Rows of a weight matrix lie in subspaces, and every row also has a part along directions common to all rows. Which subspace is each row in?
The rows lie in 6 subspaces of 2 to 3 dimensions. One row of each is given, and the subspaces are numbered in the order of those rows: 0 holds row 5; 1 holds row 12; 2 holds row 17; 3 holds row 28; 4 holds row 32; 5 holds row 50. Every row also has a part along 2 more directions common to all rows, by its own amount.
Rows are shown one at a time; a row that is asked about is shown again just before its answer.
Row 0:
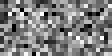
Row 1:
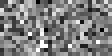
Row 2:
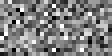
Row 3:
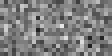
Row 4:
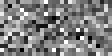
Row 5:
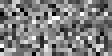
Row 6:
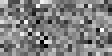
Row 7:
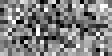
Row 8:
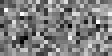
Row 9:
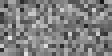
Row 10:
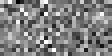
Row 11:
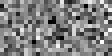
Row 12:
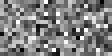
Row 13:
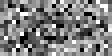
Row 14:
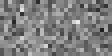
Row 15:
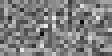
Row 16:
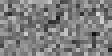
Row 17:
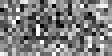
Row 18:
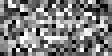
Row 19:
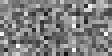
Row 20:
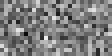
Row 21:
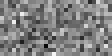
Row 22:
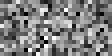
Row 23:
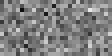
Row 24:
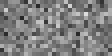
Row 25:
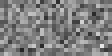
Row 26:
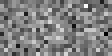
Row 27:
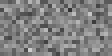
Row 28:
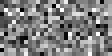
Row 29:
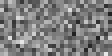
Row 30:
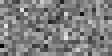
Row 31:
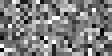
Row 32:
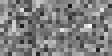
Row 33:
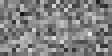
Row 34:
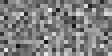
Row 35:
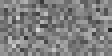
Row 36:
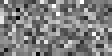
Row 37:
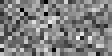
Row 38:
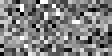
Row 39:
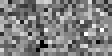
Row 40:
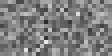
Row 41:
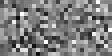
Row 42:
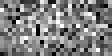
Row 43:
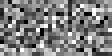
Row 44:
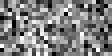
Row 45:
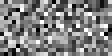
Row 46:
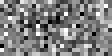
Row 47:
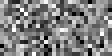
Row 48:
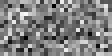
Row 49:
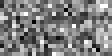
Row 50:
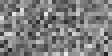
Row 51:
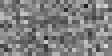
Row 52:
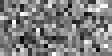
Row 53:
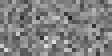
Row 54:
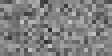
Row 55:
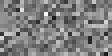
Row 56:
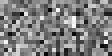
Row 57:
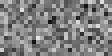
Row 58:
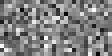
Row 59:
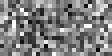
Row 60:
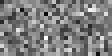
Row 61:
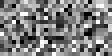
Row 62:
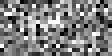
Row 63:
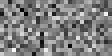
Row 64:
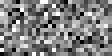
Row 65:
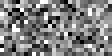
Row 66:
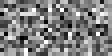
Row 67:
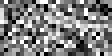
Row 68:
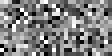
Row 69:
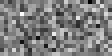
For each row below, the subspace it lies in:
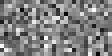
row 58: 4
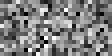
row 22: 3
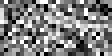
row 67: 2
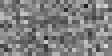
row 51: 1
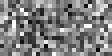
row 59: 4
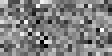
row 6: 0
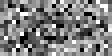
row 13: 1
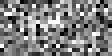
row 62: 2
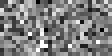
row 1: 0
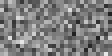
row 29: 3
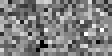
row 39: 0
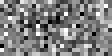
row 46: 2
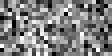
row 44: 0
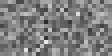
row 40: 3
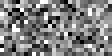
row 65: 4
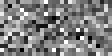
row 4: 1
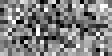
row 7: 2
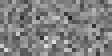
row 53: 4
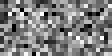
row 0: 4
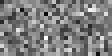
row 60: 4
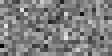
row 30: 2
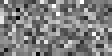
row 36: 2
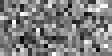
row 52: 0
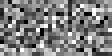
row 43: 1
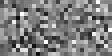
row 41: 2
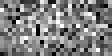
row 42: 2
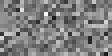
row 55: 5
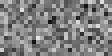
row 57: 5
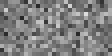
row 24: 3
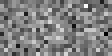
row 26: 5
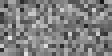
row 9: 3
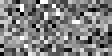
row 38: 0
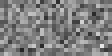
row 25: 1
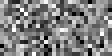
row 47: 5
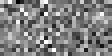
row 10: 3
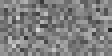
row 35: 2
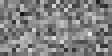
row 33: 1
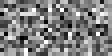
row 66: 3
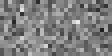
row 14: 0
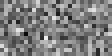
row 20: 4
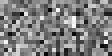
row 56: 5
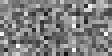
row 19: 5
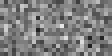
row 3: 2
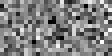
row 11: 5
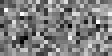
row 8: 3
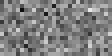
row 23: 4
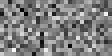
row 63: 0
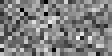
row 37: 1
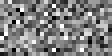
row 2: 2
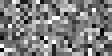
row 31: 4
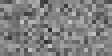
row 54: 3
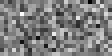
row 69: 5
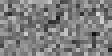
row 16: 2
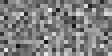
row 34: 5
